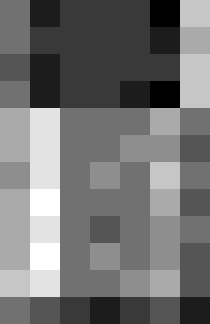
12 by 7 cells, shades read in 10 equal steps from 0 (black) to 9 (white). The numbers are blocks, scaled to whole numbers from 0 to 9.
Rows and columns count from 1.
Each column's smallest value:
3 1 2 1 1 0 1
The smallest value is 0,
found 2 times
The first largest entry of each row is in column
7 7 7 7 2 2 2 2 2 2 2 1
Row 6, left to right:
6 8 4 4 5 5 3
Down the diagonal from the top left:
4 2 2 2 4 5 4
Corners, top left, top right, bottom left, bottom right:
4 7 4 1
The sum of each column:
61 66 38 38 39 46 52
